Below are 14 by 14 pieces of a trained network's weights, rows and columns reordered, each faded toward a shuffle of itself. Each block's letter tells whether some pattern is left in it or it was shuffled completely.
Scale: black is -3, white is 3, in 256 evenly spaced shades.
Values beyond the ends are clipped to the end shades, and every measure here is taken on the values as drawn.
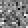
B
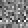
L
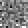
B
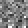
L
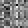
L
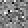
B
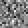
B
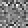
L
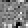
L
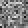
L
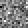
B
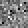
B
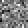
B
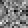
L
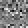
L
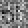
L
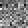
L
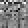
L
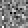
B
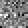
L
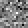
B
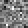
B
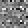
L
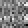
L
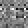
L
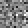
B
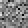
B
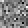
B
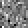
B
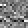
L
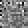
L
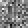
B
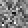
B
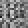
L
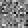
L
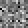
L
